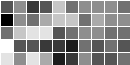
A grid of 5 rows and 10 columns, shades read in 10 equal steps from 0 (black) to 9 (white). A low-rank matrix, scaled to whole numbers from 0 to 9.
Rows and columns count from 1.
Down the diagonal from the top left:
3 5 8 2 1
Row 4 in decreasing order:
9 4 4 3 3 3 3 2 2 1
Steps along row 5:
down up down down up up down same up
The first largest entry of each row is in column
5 5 3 1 1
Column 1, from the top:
3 0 4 9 8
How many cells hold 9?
1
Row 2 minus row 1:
-3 0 2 3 0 3 -1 1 0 1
